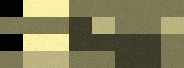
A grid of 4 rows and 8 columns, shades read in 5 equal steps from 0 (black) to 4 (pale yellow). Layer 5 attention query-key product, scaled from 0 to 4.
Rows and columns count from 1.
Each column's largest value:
2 4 4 2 3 2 2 3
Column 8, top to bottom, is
2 3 2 2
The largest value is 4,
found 4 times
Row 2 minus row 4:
0 -1 -1 -1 1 1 1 1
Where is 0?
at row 1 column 1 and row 3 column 1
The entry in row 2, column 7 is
2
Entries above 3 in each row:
2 0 2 0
